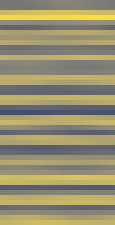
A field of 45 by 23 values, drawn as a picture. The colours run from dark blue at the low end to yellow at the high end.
There is no overall slope. Streaks run across, left to right. Horizontal stripes repeat 11 times down the table. On average the colour sits 60% of the way up the scale.
